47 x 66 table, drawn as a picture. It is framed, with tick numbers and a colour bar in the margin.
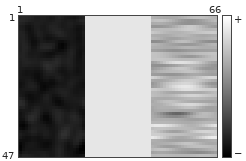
The table splits into one row of 3 panels. Panel 1,1: very low, blotchy, faint in contrast. Panel 1,2: very high, flat. Panel 1,3: high, streaked across.
